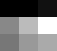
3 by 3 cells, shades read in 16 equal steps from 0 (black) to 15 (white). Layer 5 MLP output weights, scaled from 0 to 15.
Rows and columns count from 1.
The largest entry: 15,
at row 2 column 3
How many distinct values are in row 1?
2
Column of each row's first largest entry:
3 3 3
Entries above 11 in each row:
0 1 0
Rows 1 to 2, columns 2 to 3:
0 1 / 11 15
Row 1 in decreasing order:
1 0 0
